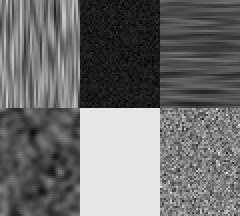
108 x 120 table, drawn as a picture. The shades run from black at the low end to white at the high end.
It is made of 2 by 3 panels. Panel 1,1: middling, streaked downward, strong in contrast. Panel 1,2: very low, fine-grained, faint in contrast. Panel 1,3: low, streaked across. Panel 2,1: low, blotchy. Panel 2,2: very high, flat. Panel 2,3: middling, fine-grained, strong in contrast.
